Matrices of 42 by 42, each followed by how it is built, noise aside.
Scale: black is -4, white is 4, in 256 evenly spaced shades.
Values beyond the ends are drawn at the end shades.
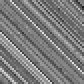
Toeplitz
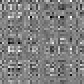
low rank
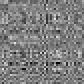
low rank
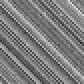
Toeplitz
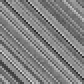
Toeplitz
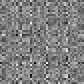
low rank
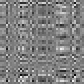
low rank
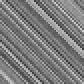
Toeplitz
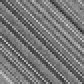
Toeplitz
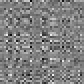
low rank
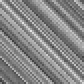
Toeplitz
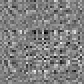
low rank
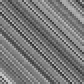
Toeplitz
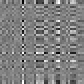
low rank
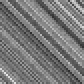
Toeplitz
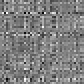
low rank
